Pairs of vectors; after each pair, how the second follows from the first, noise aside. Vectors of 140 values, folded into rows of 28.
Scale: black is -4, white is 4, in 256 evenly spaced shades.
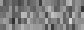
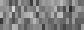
reversed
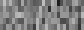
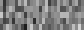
reversed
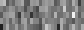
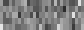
sign-scrambled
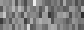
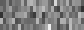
reversed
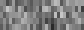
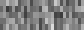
sign-scrambled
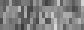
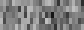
negated
